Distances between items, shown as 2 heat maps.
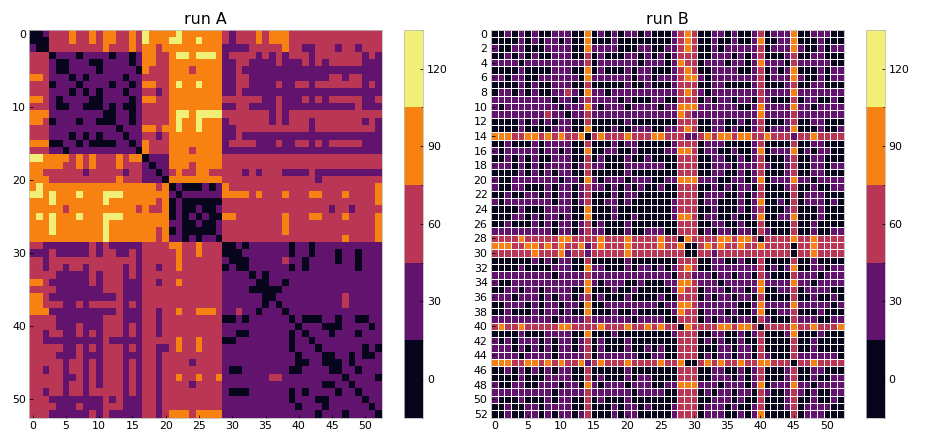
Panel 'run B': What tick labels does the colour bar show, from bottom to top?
0, 30, 60, 90, 120
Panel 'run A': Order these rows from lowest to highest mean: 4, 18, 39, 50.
39, 50, 4, 18
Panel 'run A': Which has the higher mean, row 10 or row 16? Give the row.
16
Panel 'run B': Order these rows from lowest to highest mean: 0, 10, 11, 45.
0, 10, 11, 45
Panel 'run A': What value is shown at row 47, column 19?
30
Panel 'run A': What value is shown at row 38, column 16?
30
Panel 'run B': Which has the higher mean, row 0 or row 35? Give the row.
35
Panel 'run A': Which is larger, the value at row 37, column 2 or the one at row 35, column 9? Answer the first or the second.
the first
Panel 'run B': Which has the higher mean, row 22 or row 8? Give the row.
8
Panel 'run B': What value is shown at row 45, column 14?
30
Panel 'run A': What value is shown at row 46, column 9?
60
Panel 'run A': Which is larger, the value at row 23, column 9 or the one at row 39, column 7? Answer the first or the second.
the first
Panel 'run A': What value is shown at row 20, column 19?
30
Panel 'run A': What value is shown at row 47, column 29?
30
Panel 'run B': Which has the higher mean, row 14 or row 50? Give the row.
14
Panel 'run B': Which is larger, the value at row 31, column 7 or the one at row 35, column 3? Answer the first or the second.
the second
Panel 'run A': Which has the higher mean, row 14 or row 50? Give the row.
14
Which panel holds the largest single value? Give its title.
run A
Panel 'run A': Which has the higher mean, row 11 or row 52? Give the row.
11
